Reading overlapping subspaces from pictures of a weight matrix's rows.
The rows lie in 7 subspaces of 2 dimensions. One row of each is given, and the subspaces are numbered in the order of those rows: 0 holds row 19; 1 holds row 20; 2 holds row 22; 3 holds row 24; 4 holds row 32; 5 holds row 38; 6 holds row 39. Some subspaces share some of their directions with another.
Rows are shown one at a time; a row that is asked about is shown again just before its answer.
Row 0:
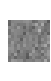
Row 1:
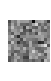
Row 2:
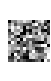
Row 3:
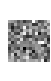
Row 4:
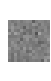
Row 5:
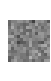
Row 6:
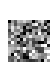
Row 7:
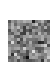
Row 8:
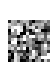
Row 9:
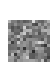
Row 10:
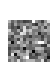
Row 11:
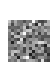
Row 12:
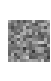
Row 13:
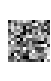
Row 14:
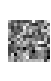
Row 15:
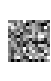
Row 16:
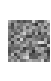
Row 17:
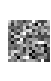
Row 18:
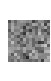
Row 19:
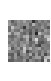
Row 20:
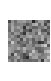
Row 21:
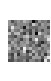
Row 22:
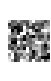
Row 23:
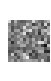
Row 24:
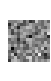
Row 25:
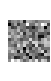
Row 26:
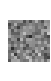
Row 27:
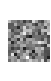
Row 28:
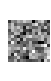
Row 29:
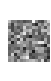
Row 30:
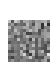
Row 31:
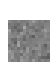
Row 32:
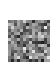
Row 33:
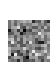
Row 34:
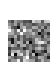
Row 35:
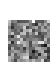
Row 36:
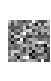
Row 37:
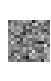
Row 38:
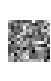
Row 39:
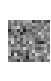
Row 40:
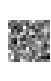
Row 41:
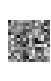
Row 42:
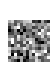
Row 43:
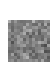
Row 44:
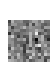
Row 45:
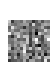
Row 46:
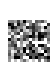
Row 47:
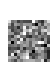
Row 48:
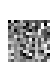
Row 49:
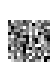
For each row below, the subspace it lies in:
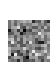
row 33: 6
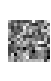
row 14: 5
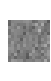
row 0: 4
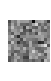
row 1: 3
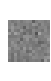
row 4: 0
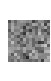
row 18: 1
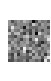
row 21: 0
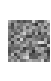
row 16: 2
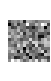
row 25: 4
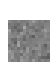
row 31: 2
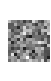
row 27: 3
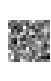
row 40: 2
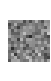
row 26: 3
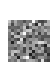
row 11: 5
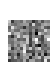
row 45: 0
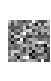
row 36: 5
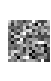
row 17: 5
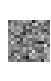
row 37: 5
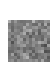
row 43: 1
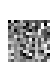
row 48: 1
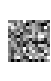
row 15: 4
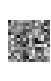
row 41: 0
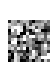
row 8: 2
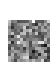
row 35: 3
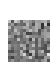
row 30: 1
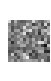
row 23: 1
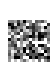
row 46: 4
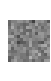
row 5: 3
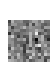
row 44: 0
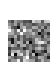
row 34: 6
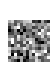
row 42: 6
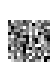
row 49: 0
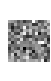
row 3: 0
